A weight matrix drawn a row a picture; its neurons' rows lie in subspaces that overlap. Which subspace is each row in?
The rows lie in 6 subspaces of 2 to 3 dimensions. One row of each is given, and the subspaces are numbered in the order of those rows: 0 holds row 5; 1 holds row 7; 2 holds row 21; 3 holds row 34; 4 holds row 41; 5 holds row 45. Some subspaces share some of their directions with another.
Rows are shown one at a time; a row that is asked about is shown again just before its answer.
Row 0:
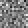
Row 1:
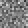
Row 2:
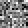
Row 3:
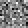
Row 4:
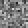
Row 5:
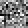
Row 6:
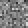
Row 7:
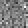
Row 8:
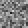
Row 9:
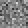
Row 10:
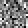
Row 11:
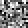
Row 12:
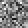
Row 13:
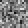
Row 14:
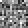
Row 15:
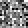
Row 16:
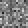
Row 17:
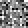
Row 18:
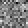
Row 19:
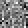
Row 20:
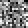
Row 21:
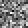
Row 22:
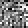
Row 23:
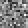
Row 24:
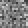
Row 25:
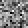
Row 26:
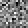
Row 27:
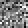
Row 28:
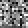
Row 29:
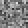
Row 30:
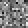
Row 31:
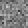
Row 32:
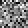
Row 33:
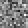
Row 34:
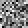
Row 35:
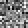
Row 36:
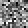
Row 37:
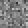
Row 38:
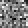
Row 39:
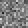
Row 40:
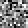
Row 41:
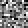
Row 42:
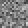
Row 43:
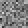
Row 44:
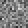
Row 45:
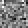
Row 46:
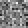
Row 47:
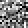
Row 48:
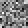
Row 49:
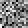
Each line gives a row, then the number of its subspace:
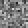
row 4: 5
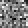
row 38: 5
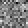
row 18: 2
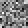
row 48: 3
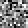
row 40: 4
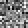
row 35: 1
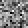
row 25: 2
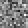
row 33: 4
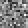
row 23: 4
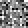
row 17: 4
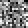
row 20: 0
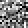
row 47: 1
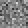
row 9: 0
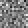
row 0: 2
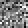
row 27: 1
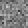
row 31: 0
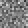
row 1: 2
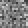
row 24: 5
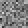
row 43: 3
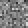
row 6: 2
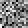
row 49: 3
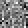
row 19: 1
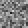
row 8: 2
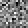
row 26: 0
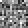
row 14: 0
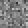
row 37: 5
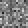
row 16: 3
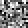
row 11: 5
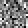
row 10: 1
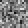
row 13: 0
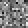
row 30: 3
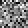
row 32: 2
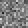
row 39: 3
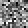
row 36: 0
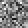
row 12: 1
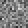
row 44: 1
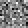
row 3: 0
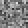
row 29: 5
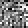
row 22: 1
